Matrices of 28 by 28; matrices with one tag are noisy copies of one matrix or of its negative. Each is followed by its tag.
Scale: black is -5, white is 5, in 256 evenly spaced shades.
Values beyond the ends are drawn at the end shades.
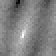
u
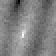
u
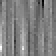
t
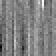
t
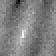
u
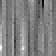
t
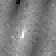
u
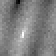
u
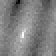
u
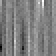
t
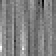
t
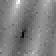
u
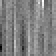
t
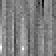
t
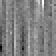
t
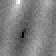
u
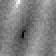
u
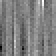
t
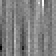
t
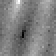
u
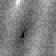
u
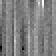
t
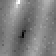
u
